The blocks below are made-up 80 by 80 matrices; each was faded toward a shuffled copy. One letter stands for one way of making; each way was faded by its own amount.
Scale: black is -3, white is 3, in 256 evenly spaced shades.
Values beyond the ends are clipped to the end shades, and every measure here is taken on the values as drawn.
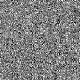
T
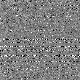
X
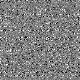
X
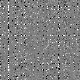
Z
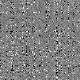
Z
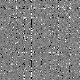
Z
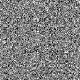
T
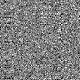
T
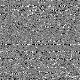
X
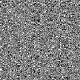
T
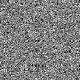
T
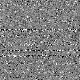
X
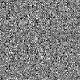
T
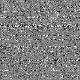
X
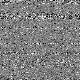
X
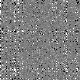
Z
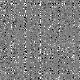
Z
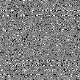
X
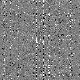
Z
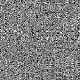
T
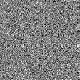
T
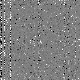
Z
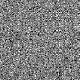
T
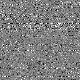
X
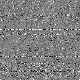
X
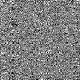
T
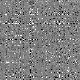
Z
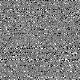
X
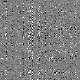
Z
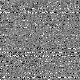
X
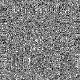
T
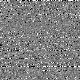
X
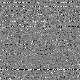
X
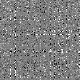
Z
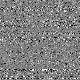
X
